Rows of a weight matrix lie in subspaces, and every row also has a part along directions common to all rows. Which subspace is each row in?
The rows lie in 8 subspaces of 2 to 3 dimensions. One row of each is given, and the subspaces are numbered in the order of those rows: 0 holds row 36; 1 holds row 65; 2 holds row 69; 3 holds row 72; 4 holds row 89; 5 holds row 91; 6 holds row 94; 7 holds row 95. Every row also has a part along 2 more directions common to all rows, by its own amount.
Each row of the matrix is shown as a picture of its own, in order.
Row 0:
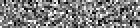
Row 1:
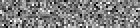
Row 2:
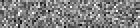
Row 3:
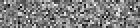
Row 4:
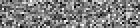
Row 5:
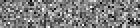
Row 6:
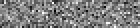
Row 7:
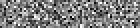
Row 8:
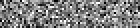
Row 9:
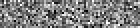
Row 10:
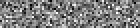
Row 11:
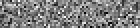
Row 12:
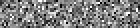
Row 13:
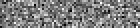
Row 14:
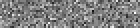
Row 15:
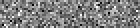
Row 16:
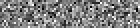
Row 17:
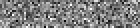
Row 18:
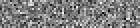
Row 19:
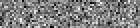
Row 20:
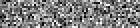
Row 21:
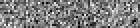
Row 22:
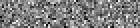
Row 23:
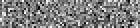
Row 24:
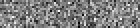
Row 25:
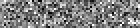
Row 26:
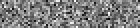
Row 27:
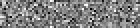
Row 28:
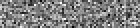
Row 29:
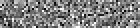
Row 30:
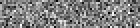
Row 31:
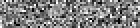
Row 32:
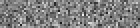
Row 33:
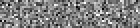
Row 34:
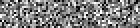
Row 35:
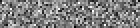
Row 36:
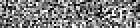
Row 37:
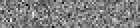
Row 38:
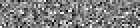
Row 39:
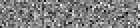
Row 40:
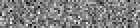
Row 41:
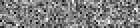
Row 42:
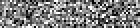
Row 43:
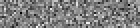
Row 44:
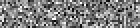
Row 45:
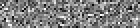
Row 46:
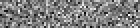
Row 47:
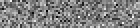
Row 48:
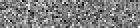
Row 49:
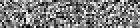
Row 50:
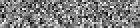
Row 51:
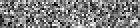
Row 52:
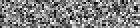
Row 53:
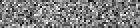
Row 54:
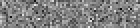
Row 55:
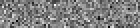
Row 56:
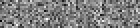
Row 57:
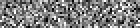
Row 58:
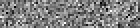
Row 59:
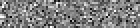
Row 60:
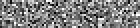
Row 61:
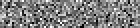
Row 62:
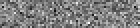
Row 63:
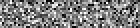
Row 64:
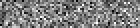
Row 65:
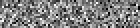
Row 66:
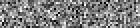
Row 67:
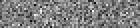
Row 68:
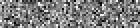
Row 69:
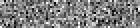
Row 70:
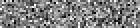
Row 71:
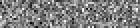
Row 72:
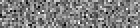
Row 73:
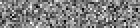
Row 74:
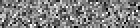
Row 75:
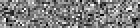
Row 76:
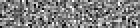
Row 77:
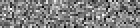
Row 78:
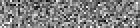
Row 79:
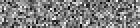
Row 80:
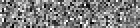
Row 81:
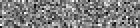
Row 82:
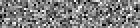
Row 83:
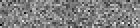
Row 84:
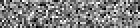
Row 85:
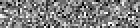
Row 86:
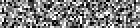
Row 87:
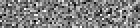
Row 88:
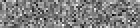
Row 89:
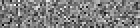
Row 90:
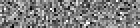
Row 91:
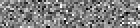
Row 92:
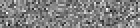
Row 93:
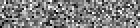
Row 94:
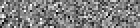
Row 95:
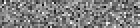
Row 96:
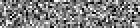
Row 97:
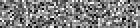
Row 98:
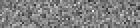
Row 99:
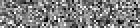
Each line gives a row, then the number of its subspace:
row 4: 5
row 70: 2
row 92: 2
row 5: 5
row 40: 3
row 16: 5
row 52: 7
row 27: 6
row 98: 1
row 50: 6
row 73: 6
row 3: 7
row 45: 2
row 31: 2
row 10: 6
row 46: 4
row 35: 1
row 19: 3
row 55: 1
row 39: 5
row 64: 3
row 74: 1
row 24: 2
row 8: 4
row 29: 2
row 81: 3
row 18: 5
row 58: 2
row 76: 3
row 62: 7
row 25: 5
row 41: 0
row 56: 0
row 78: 4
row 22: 1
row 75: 2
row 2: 4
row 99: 0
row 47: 4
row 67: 1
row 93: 6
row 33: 0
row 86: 7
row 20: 5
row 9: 7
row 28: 5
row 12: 5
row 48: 4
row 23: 3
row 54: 6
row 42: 1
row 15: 4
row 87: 0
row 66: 7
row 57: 0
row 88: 3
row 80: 7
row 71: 6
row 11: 4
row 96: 6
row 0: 5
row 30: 0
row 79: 7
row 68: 0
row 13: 5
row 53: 1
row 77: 1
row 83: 3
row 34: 0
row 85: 4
